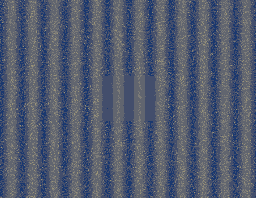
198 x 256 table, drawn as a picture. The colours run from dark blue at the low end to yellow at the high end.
Slope: none. Calmest part: centre. Average level on the scale: 30%. Stripes: upright, repeating 12 times. Odd patch: calmer, in the centre.
